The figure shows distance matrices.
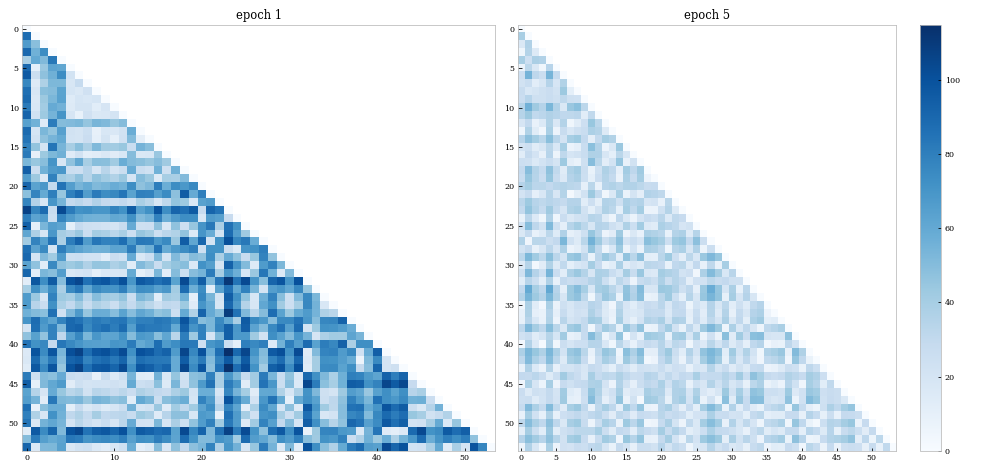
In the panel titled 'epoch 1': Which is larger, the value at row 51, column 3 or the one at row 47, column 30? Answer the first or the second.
the first
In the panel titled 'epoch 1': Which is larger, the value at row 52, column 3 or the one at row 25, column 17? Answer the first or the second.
the first
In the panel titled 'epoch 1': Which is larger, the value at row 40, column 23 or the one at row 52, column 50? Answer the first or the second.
the second
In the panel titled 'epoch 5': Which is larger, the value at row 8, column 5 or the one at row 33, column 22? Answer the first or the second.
the second
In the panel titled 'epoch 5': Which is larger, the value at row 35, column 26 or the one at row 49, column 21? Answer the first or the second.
the second
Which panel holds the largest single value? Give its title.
epoch 1
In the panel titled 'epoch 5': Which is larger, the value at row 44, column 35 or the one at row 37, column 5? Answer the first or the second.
the first
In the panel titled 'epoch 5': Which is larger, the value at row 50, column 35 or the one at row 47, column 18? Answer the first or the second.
the second
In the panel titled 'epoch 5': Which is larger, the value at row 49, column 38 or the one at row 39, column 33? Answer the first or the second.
the second
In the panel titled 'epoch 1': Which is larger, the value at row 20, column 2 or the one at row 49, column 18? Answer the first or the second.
the first
